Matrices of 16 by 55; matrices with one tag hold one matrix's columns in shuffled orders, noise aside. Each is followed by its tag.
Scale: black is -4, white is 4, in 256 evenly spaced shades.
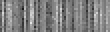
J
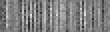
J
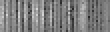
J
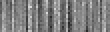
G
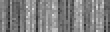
G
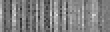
J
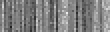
G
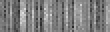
J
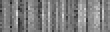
J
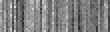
G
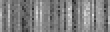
J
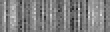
J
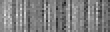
J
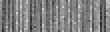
G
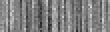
G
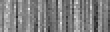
G
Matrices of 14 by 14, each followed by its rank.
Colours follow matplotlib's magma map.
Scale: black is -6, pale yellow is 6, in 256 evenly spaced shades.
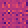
three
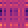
one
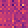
three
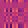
one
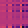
one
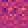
three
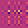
one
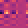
one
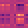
one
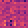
three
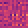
three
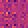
three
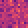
three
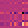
one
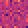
three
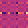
one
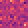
three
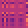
one
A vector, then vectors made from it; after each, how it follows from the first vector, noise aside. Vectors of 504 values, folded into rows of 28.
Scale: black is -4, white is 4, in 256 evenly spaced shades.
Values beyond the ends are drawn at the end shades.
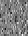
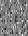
copied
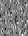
copied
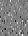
partly zeroed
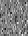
copied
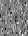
copied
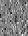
copied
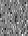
copied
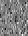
copied
